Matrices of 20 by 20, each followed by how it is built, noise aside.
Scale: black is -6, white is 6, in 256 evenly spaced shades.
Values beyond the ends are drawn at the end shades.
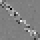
banded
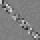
banded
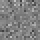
low rank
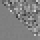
upper triangular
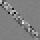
banded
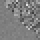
upper triangular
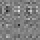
low rank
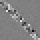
banded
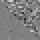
upper triangular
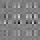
low rank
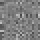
low rank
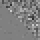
upper triangular
